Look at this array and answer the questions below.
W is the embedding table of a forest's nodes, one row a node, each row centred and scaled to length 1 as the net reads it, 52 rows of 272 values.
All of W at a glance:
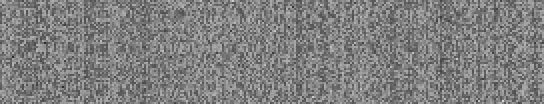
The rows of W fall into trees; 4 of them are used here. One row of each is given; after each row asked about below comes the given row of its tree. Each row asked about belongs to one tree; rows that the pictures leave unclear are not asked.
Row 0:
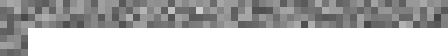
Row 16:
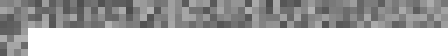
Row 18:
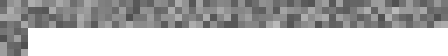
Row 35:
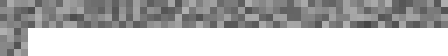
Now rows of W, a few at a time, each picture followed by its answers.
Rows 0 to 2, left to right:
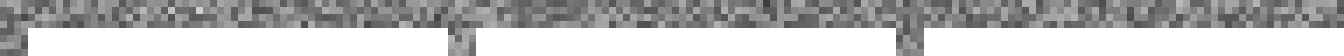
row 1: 16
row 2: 0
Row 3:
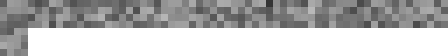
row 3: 16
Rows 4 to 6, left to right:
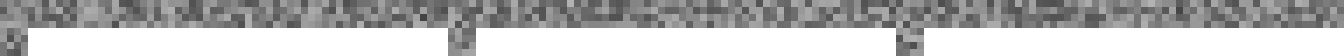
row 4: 18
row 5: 35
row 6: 35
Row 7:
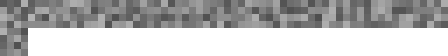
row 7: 35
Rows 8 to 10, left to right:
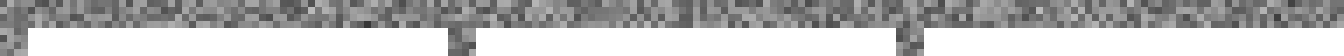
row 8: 35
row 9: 18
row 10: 18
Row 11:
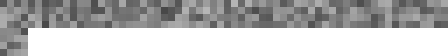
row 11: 35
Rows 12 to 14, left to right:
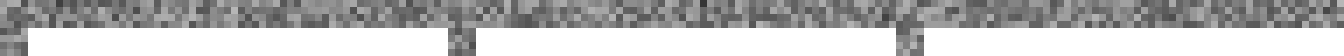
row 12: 16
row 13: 0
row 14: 16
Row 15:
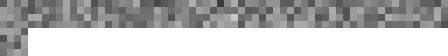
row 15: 35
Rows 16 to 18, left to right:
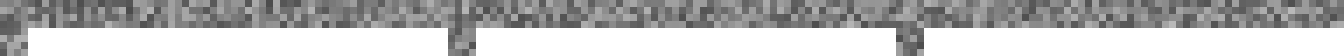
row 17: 0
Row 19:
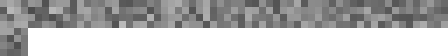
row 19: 18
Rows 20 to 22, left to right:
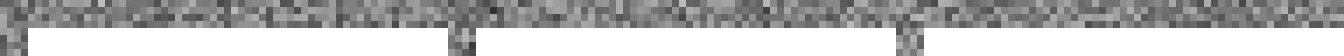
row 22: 16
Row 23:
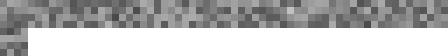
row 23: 16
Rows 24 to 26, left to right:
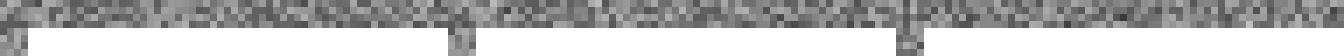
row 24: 16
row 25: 16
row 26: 0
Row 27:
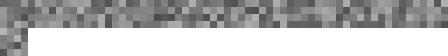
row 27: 35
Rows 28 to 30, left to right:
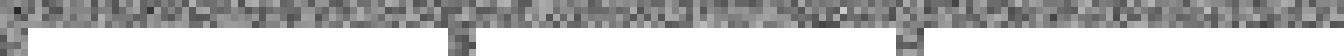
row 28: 35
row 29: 18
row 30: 35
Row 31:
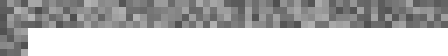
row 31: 18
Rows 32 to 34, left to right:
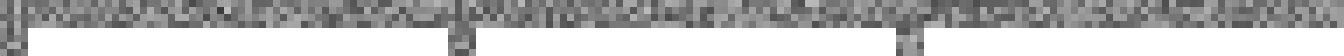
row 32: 0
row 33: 0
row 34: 16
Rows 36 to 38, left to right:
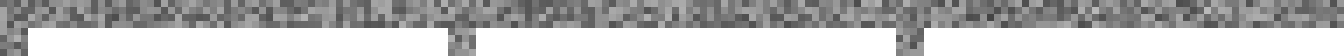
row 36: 35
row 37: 16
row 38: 35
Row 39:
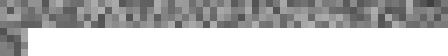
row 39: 18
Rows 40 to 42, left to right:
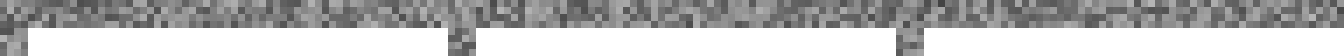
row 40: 16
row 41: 18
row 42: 35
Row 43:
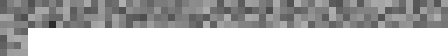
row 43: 35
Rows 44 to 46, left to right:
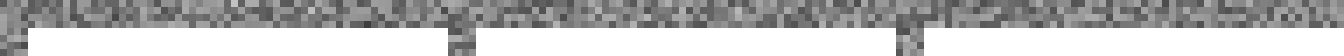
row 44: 35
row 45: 16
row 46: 16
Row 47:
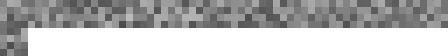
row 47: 16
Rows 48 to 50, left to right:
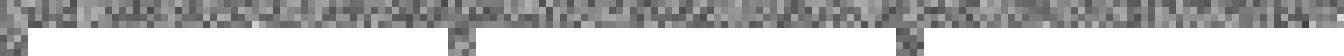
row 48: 18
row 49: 0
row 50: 18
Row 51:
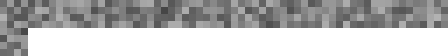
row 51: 35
